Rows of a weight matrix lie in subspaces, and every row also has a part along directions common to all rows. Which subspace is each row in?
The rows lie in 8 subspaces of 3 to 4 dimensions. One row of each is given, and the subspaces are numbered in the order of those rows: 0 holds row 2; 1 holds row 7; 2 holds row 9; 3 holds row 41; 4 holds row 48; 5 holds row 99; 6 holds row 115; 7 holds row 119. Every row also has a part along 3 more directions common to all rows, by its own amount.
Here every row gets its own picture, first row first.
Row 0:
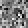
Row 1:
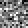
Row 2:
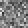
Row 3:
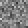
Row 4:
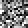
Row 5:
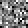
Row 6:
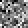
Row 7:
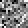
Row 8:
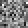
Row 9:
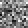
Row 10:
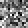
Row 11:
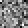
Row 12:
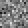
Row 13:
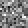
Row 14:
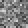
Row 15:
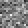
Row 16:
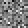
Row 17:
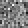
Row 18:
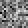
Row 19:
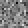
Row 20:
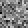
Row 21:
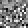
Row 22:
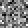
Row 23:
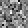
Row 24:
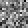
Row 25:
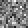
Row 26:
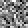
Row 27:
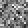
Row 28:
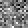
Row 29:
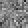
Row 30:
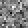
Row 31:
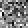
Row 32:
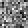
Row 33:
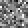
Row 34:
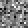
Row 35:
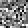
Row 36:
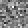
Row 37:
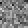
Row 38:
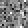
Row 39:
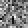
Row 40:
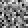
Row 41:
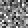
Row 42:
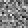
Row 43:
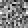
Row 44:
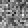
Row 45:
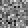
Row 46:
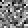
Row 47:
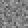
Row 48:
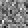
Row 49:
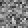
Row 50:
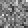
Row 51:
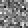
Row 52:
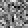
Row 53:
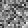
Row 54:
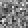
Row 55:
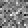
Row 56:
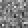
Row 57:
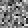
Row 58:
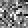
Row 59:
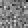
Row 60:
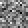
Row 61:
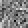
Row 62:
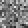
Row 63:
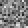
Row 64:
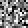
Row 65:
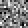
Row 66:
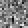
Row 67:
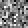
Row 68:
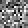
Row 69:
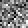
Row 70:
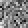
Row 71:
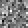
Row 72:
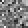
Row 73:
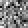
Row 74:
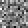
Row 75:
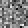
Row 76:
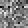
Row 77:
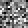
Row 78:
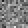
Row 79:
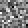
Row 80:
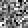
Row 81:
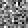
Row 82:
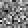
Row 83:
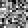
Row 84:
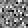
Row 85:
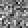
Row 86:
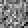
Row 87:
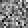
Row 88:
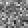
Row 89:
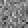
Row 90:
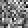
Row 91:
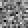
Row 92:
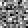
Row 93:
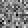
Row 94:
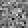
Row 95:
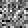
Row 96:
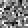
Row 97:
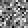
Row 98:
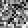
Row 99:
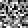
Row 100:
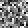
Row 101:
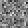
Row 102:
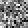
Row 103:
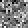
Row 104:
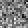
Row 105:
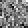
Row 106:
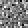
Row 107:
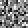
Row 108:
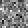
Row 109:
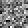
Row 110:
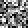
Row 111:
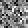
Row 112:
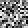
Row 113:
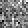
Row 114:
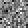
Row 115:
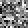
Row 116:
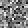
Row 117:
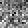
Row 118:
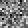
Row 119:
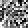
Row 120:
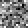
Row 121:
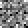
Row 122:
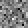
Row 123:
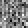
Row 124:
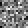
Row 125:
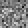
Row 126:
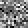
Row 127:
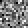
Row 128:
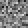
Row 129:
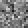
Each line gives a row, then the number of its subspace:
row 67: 4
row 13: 0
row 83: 2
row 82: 2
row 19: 4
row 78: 1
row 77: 7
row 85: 4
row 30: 1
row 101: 0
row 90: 0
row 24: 7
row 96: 0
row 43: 4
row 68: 5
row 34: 3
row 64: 5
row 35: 5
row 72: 1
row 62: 1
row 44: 3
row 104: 0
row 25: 2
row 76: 0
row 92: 6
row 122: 0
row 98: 3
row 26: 2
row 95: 6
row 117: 3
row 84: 5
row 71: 4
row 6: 1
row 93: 3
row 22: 0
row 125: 5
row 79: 5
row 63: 4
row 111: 5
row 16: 2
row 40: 3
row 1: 6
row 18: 6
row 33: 0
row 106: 4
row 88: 7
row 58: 6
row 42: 2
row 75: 2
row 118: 7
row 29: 7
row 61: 7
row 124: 6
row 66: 2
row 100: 0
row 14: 1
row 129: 5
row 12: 4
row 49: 2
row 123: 3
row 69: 3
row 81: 2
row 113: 3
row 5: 5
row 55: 6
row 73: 7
